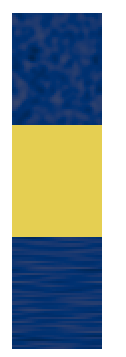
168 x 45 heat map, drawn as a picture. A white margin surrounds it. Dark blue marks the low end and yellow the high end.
It is made of 3 by 1 panels. Panel 1,1: very low, blotchy, faint in contrast. Panel 2,1: very high, flat. Panel 3,1: very low, streaked across, faint in contrast.
